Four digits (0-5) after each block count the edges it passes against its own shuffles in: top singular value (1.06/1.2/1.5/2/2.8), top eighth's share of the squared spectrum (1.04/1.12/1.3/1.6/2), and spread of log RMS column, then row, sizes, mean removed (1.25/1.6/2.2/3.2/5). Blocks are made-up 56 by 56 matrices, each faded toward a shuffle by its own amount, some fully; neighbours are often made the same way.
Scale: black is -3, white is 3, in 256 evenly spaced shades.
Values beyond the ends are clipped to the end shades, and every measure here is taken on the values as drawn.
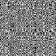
4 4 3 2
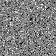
2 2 0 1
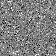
0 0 0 0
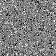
1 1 0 0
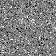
0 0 0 0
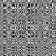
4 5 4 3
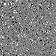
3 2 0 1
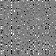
4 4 2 2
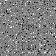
3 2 1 1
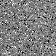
1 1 0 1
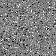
1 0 0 0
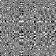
4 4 2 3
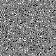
3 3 1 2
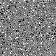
2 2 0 0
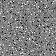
0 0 0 0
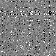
2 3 2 2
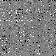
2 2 2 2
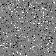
1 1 0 1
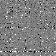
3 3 2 2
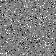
2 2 0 0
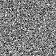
0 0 0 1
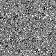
0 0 0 1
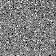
0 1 0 1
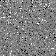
1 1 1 1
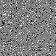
2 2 2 1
